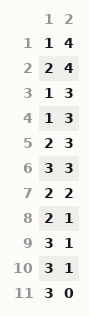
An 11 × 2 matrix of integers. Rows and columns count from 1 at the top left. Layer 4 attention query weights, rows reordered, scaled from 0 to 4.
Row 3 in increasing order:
1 3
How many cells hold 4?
2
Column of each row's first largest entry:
2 2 2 2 2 1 1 1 1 1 1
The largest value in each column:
3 4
